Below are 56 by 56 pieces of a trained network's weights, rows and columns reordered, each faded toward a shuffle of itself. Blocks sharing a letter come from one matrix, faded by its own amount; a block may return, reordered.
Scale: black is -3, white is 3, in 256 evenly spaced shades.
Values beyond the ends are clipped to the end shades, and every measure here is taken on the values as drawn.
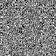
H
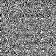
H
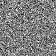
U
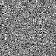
H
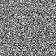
H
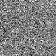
H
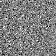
U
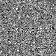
U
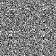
H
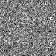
H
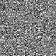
H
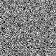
H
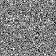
H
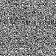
H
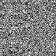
H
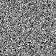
U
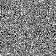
H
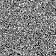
U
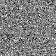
U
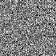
U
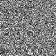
H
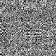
H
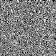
H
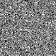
U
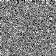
U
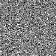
U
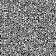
U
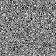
H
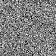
U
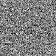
U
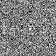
H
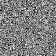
U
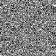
H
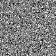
U
